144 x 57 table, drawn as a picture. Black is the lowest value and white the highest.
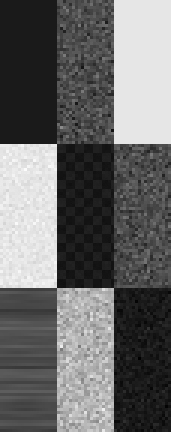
The table splits into 3 rows of 3 panels. Panel 1,1: very low, flat. Panel 1,2: low, fine-grained. Panel 1,3: very high, flat. Panel 2,1: very high, fine-grained, faint in contrast. Panel 2,2: very low, checkered, faint in contrast. Panel 2,3: low, fine-grained. Panel 3,1: low, streaked across, faint in contrast. Panel 3,2: high, fine-grained. Panel 3,3: very low, fine-grained, faint in contrast.
